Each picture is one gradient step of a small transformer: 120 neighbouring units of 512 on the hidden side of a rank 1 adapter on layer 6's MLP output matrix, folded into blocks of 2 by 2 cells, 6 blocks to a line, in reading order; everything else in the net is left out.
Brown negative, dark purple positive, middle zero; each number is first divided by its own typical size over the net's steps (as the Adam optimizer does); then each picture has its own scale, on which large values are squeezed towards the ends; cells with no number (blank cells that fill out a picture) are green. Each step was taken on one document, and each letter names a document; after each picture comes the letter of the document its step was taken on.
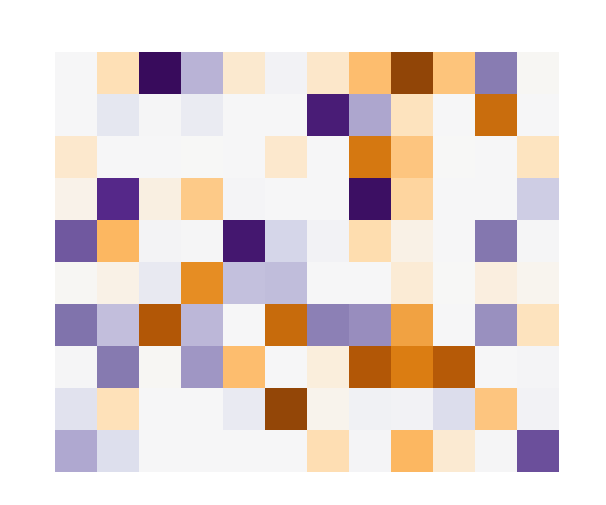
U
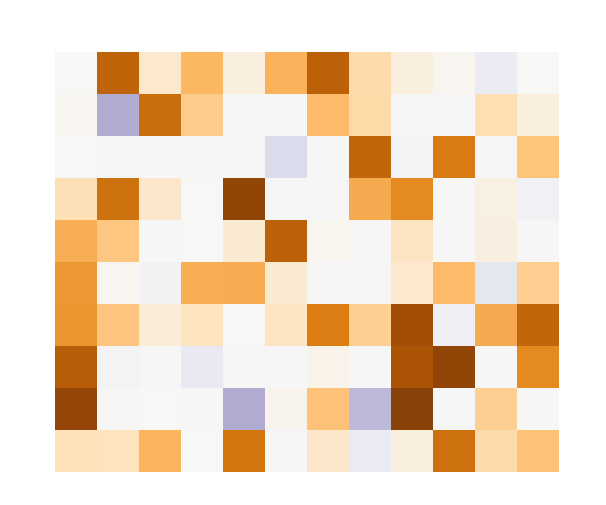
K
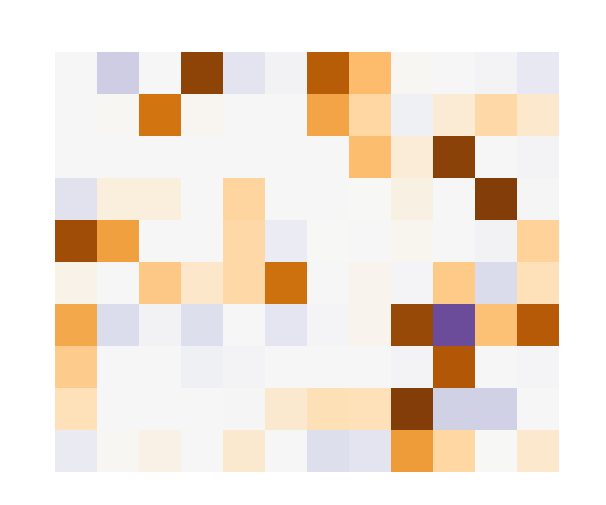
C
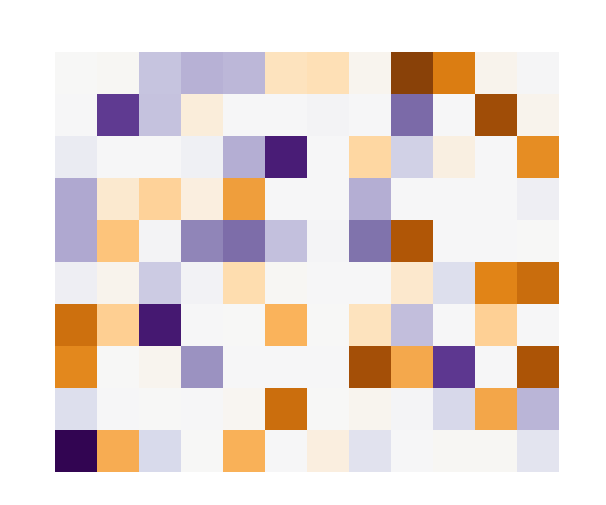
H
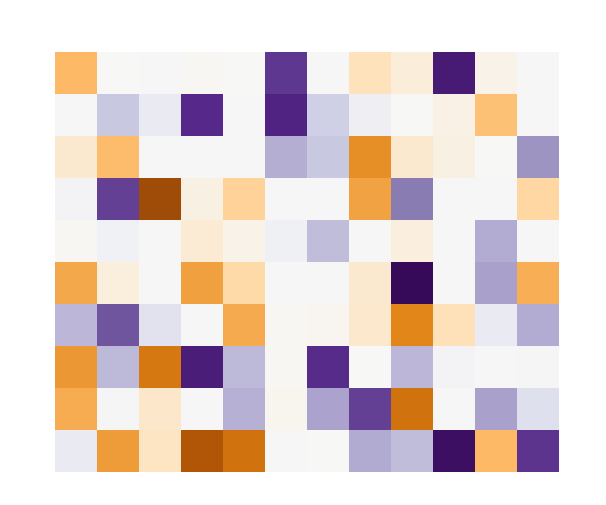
K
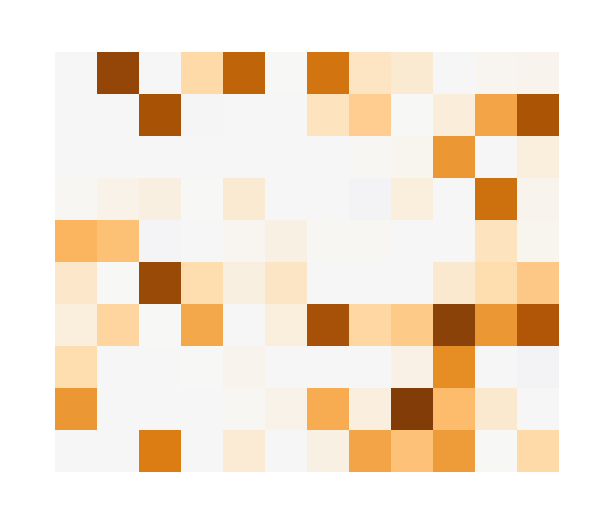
C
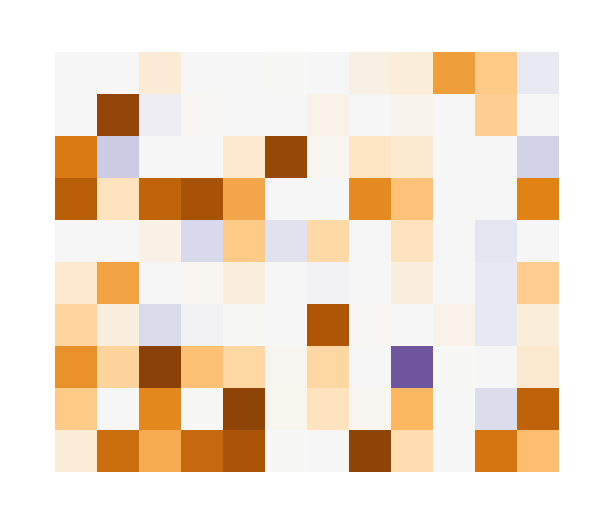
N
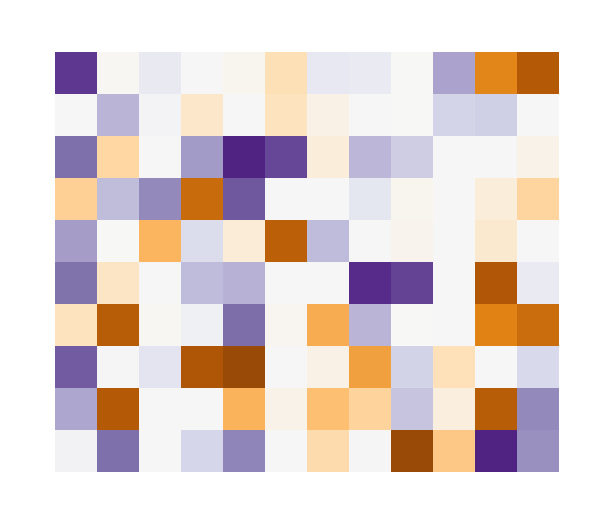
N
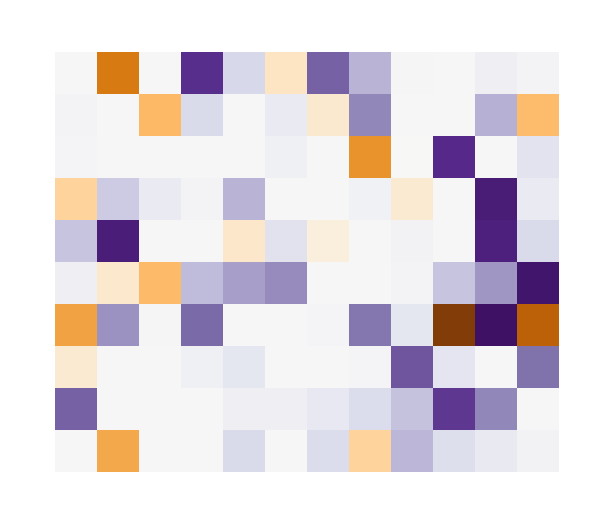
C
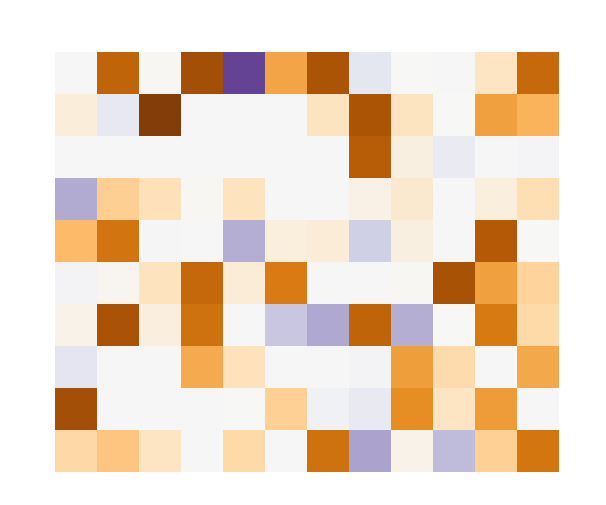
U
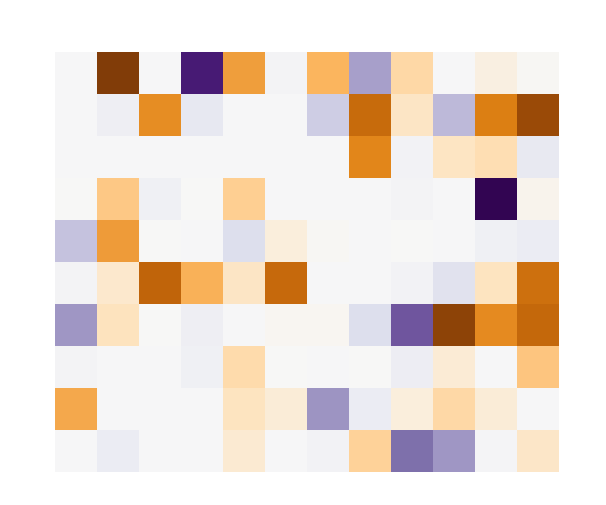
C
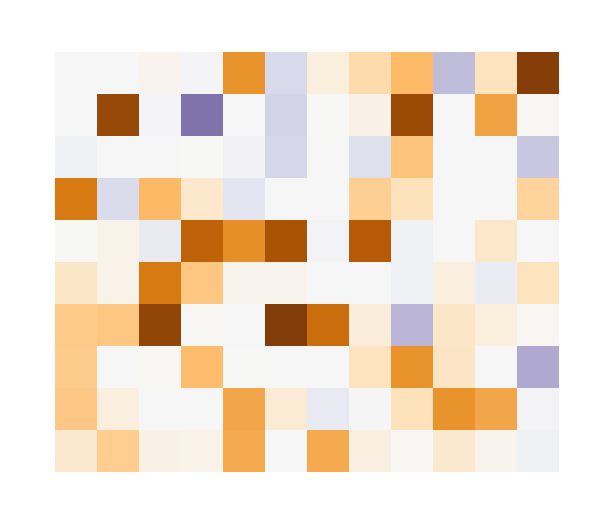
H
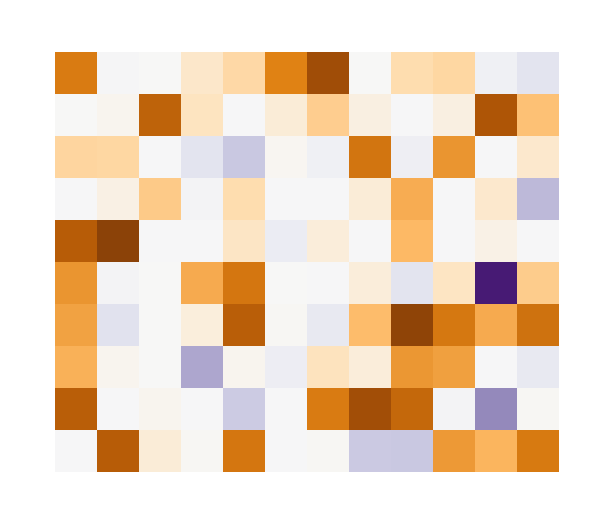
K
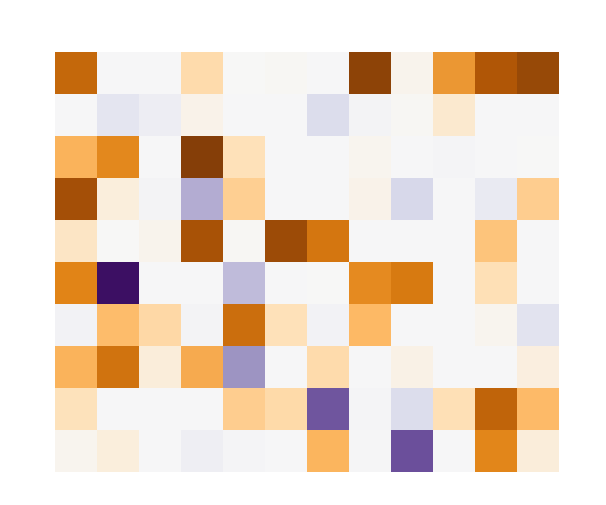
N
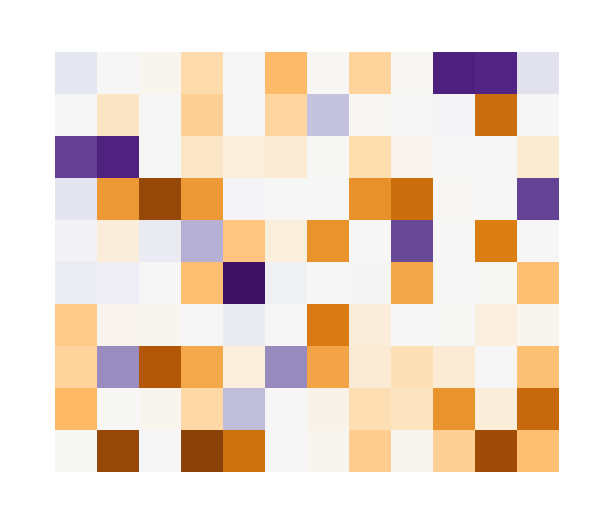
N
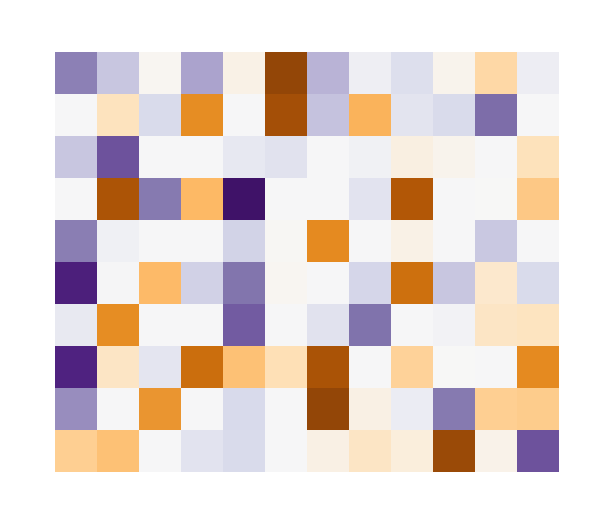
K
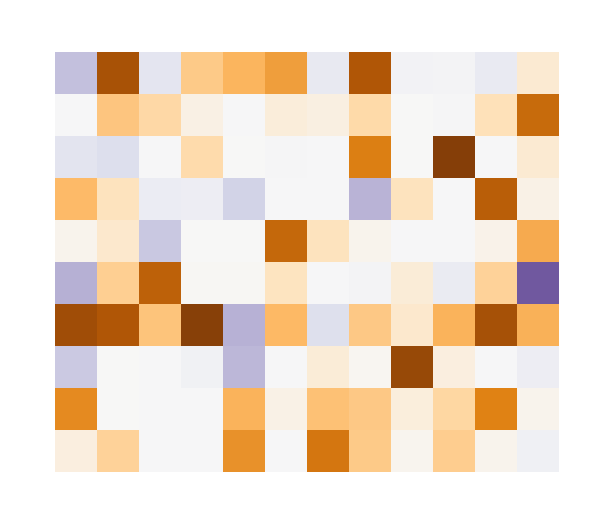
U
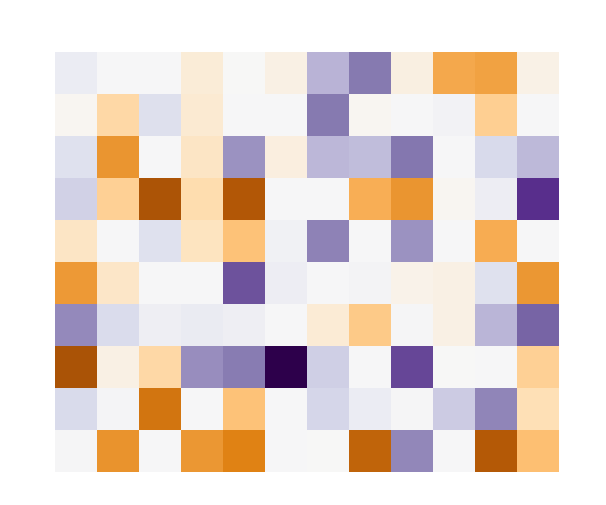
N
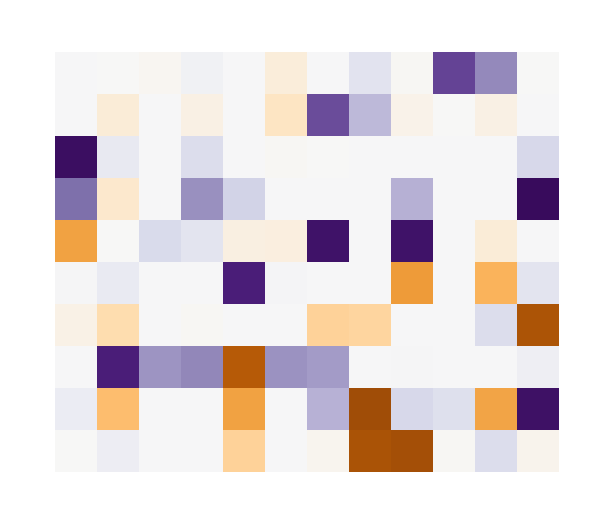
N
